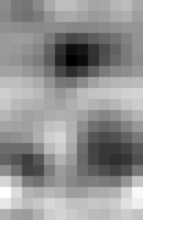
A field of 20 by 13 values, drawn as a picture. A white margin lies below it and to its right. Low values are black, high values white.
There are no lone odd cells. Horizontal stripes repeat 2 times down the table. Overall the values sit about 60% of the way up the scale. The top middle is the ninth with the lowest average.
